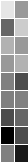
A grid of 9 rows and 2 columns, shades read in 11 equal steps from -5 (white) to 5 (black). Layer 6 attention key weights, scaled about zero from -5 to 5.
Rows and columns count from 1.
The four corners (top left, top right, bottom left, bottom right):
-4 -1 0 4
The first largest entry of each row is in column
2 1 2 1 2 1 1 1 2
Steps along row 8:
down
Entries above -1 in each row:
0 1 0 0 2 2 2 2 2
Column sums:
1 2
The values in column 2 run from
-3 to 4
